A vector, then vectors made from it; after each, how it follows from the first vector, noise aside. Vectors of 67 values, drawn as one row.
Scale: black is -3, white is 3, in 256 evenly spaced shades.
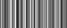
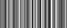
reversed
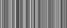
shrunk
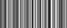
reversed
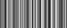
reversed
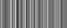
shrunk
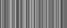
shrunk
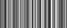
reversed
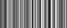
reversed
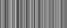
shrunk
